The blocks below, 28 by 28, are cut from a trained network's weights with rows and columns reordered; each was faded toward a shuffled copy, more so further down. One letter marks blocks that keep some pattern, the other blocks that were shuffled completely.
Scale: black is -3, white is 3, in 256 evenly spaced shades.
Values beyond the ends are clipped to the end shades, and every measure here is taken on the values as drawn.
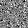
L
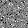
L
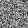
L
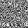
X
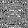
X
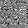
X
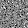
L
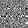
X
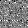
X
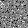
L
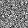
X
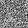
L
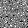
L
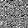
X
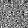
X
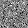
L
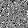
L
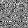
X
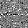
X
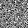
L
